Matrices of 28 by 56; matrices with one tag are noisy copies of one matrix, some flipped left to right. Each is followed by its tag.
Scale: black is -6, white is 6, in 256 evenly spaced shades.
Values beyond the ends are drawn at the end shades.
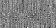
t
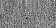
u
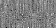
t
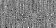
t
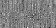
t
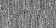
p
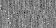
p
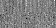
u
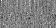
u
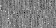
p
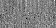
u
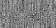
t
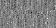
p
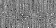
t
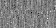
p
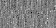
p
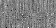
t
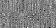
t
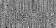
t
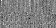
u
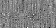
t
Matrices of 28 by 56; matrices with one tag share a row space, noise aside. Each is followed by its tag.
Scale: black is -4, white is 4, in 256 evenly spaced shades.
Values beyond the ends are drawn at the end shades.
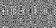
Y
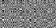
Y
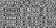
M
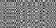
M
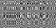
M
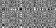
Y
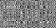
M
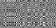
M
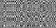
M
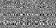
M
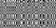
M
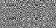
M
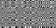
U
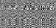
U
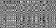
M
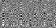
Y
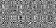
Y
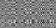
U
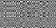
M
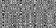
Y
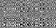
M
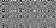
Y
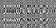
M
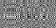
M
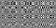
U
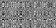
Y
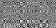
M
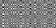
Y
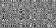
Y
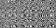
U
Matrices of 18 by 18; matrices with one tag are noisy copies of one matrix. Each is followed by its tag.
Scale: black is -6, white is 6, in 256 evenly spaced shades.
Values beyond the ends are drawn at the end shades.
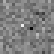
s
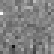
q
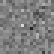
s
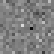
s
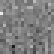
q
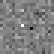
s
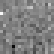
q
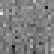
q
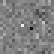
s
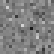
s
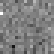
q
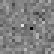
s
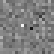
s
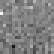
q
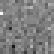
q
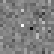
s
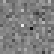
s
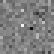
s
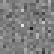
s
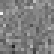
q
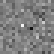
s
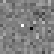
s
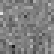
q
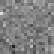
q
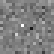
s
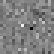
s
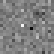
s
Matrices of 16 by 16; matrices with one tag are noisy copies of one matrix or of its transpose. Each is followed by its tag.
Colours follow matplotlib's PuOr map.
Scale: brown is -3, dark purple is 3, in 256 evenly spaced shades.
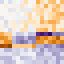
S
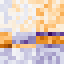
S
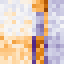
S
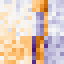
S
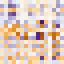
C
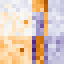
S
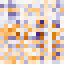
C
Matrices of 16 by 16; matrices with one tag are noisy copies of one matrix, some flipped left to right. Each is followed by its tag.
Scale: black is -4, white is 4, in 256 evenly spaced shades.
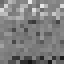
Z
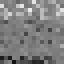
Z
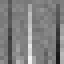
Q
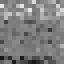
Z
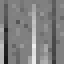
Q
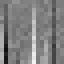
Q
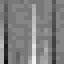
Q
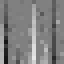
Q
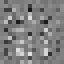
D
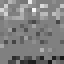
Z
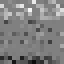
Z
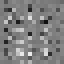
D
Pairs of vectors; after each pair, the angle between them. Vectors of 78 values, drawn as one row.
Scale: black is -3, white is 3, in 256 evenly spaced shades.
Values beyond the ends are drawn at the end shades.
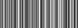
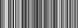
orthogonal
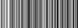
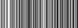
nearly parallel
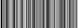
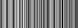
partly aligned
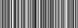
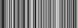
partly aligned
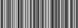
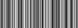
nearly parallel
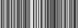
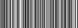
orthogonal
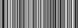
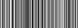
orthogonal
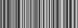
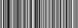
partly aligned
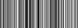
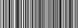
orthogonal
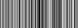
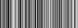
partly aligned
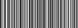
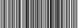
orthogonal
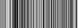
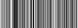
partly aligned
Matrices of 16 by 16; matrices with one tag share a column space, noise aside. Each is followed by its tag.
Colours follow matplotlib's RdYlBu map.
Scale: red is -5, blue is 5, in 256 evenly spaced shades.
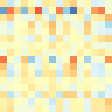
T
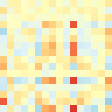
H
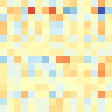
T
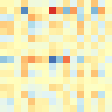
T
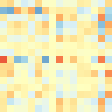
T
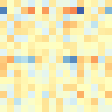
T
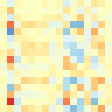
H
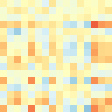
H
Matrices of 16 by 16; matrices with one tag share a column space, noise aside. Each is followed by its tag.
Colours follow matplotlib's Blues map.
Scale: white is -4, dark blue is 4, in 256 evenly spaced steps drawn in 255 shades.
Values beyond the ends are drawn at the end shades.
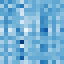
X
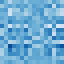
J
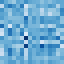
J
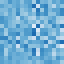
J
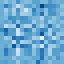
J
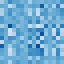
J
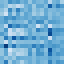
J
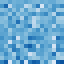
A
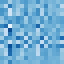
J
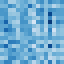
X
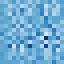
J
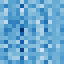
X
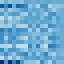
A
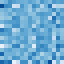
A
